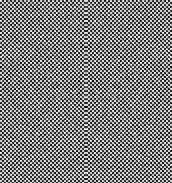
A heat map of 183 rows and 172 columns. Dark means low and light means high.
It is mirror symmetric from left to right. No seam splits the table. The field is checkered. The values fall into two levels.
